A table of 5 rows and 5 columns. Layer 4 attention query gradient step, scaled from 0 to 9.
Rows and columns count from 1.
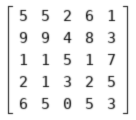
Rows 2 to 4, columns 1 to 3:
9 9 4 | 1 1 5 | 2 1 3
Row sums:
19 33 15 13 19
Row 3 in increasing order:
1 1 1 5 7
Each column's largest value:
9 9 5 8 7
